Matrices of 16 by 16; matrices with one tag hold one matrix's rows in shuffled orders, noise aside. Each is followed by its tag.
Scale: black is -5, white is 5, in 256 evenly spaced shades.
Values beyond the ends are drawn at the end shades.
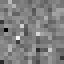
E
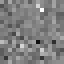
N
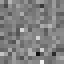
N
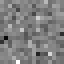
E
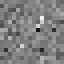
N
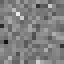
E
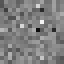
N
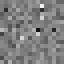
N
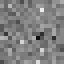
N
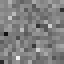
E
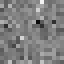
N
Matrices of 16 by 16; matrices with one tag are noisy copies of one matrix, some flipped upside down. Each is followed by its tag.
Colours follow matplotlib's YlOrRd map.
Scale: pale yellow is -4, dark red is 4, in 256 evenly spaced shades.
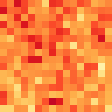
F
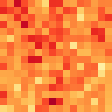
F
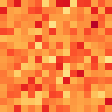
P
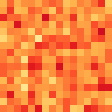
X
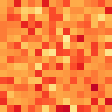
P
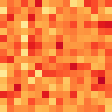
X
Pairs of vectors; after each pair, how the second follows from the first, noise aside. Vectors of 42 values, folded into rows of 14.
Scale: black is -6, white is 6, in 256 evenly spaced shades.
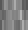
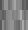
copied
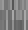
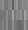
shrunk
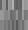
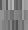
copied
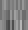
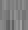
shrunk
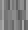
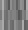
copied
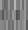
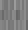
shrunk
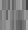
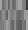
copied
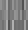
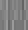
shrunk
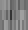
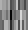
scaled up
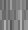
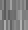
copied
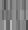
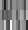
scaled up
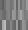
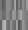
copied
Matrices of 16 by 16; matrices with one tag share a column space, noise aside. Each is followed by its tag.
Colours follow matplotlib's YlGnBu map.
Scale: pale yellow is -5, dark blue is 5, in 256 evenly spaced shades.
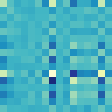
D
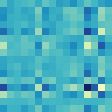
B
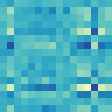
B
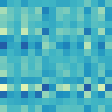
B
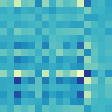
D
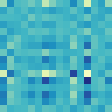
D
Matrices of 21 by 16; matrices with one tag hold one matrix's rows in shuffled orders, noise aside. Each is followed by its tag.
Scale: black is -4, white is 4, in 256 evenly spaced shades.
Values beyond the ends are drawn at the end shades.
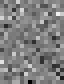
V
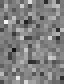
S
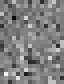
S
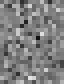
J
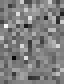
S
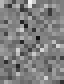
J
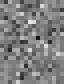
J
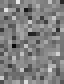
S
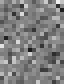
V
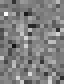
S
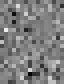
S
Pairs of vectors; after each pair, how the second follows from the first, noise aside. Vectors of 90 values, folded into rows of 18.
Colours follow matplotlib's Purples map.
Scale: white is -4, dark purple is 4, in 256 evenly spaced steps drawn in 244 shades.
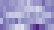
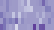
partly zeroed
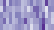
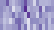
wrapped around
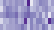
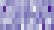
shuffled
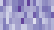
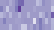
partly zeroed
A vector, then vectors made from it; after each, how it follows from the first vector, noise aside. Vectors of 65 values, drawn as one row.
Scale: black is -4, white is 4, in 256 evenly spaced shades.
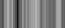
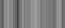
shrunk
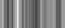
negated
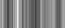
negated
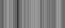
shrunk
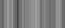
shrunk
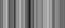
wrapped around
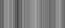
shrunk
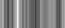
negated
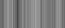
shrunk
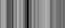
wrapped around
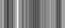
negated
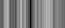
wrapped around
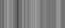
shrunk
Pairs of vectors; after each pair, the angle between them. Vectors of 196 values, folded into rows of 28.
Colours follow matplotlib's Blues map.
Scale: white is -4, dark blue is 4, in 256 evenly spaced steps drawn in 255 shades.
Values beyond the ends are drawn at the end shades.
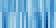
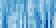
nearly parallel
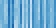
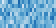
orthogonal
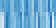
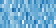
orthogonal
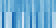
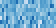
orthogonal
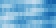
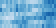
nearly parallel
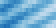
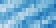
nearly opposite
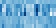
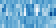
nearly opposite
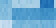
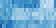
nearly opposite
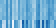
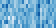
partly aligned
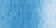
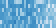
partly aligned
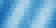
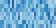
orthogonal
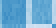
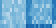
nearly opposite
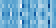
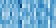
nearly opposite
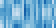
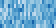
partly opposed
